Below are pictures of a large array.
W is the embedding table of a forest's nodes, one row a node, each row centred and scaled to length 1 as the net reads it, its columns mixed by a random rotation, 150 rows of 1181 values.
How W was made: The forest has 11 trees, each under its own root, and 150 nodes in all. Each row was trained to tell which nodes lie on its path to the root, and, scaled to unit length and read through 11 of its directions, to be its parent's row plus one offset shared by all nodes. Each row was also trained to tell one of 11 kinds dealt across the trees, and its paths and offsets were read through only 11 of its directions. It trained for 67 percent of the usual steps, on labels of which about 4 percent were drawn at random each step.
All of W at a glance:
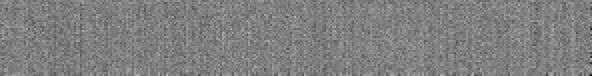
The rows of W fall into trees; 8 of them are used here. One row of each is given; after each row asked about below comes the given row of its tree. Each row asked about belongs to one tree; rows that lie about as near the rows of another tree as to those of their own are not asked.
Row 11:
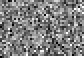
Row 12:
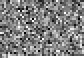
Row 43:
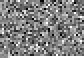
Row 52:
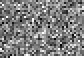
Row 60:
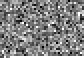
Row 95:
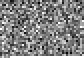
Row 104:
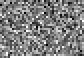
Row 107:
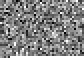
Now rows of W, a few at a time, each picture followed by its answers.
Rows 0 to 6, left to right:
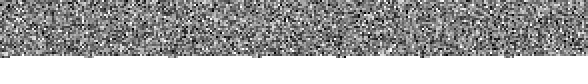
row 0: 12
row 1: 43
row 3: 60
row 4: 52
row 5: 12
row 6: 107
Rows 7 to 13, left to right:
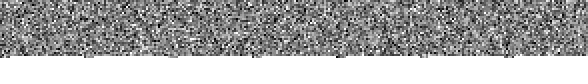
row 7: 95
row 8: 104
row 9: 12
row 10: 104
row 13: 52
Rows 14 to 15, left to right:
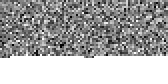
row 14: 107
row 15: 52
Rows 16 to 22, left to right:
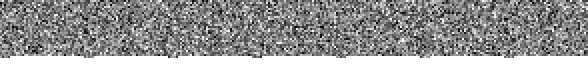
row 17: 104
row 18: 104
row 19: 95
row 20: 43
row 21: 12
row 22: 104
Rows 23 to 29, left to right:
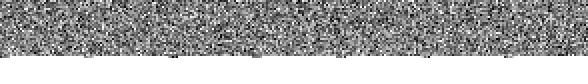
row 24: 60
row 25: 43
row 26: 104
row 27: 52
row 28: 107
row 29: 11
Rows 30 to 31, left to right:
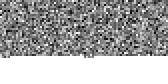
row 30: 43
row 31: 104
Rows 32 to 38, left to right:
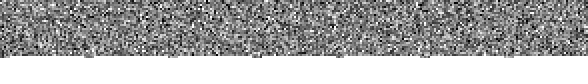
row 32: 12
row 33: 12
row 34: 12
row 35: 12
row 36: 11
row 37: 104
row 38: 60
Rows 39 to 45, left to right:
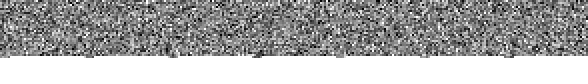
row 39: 12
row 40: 43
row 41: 43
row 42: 60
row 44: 60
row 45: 95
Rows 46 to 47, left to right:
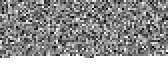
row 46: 104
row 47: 95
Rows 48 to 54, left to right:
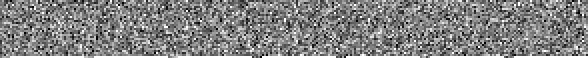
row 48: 12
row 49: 60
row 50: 12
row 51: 107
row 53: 95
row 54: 60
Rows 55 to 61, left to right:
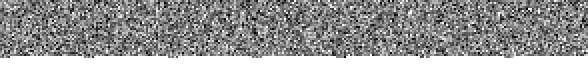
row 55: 95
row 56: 52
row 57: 107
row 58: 104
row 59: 107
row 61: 12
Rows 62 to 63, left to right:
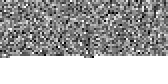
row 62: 95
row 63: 107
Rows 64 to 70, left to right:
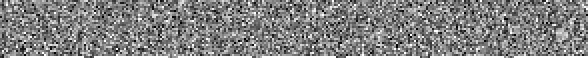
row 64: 11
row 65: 95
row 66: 11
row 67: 11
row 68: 52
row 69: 104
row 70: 104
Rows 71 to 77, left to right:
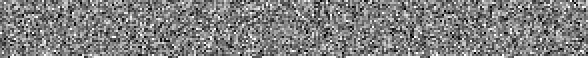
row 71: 107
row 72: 11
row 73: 12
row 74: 60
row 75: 60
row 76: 107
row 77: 95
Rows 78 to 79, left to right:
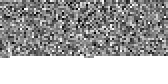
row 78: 12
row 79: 95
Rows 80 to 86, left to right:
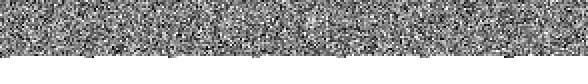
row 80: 104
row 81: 107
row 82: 11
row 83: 11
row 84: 107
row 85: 104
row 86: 52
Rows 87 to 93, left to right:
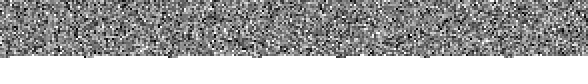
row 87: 60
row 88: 104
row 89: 104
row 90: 95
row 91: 52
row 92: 43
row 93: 60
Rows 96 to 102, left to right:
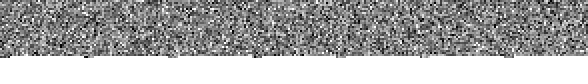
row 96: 107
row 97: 11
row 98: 12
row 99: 43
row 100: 60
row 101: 104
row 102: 104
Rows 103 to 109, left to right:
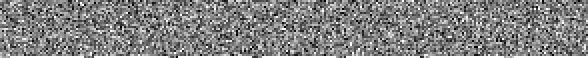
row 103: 12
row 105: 43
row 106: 12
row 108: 11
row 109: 12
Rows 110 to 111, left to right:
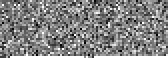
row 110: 52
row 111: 107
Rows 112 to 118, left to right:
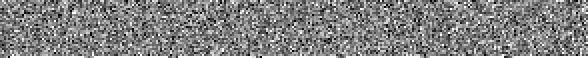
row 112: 107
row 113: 43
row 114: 52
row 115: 107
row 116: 43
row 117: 43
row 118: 11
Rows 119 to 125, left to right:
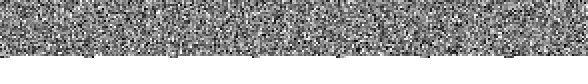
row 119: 11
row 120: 107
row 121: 60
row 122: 11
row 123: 11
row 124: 107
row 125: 95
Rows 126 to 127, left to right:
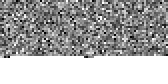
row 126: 107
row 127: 11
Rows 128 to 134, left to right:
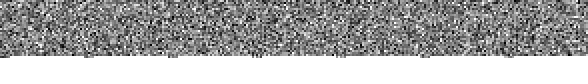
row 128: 12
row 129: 95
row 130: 104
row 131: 107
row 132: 95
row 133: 43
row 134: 43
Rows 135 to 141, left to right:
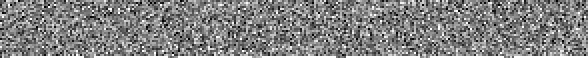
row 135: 104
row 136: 12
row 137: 95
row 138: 43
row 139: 107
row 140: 60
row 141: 107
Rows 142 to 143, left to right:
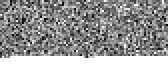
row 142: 104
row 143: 12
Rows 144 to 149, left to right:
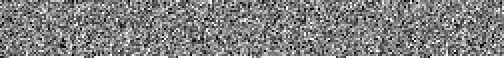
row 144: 12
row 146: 52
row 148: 95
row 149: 107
